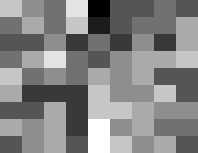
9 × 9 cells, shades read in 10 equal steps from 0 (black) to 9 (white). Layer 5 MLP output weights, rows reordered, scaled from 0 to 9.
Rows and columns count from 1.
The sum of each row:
37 39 32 49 43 39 44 47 47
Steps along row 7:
same up down up same down down same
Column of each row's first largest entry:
4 4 9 3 1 5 5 5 5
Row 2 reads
4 6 4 7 1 3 4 4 6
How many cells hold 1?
1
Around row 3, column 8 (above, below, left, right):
4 6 5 6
